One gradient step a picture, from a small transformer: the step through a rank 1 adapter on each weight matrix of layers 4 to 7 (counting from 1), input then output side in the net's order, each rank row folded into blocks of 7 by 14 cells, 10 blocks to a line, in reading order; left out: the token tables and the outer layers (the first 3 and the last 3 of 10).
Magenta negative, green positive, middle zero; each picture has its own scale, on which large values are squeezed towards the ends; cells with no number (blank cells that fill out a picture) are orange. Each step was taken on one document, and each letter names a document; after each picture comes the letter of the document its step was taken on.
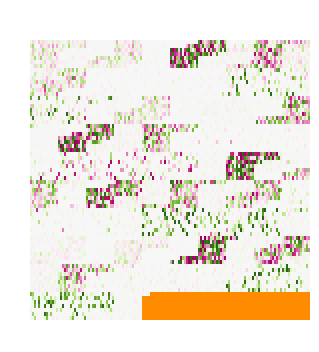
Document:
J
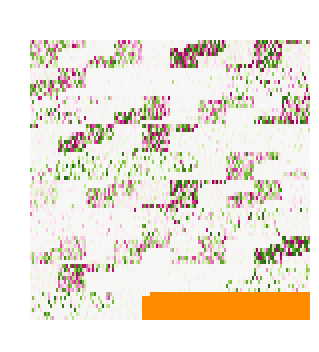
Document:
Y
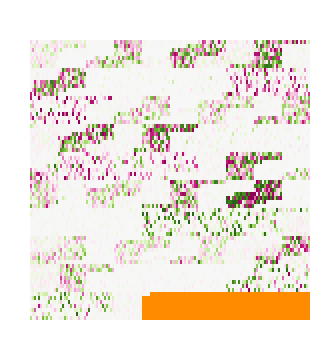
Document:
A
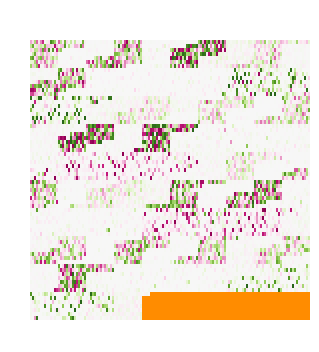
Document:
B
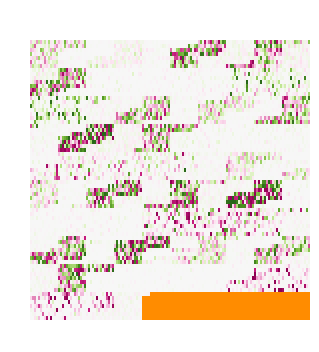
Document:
A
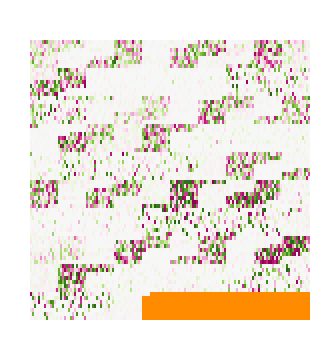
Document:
J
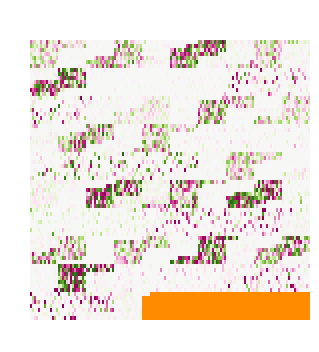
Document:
B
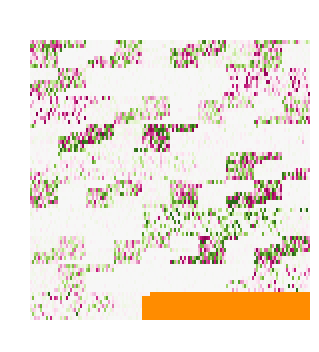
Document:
A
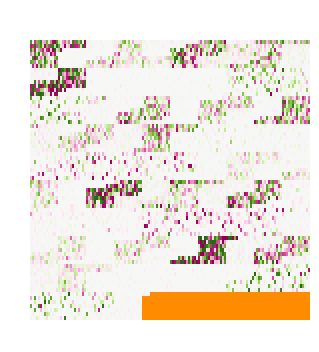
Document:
Y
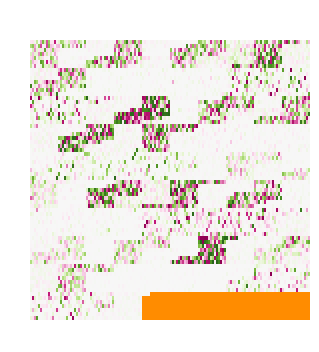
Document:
A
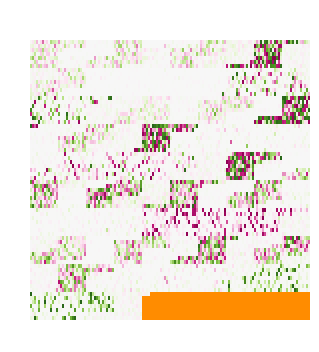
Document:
B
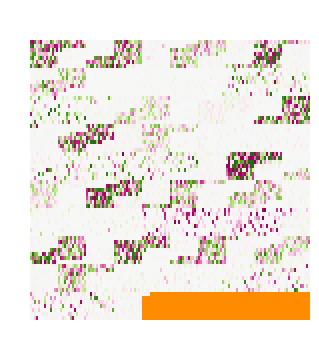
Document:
B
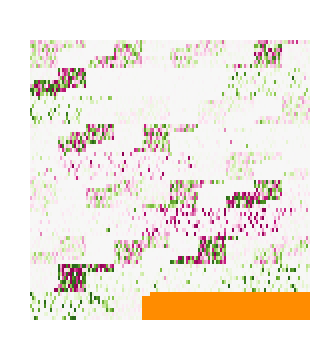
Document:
B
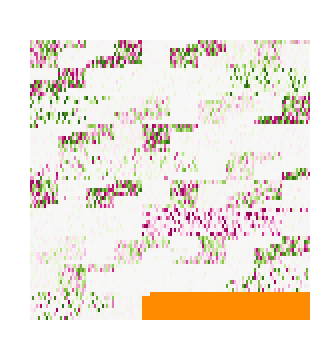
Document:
A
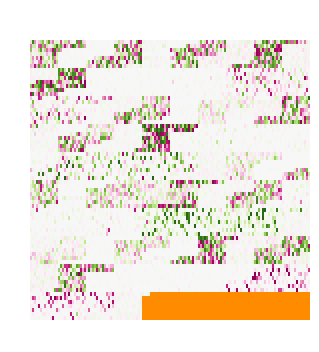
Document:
Y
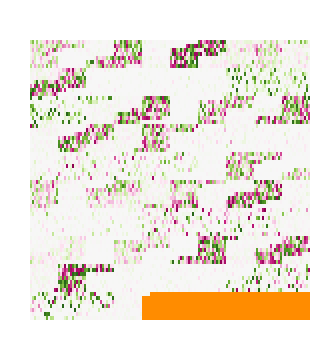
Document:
Y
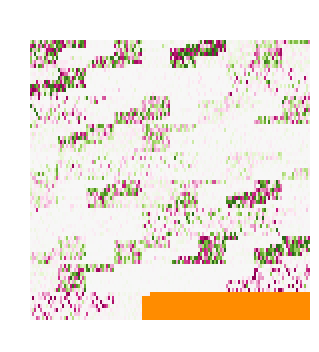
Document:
A
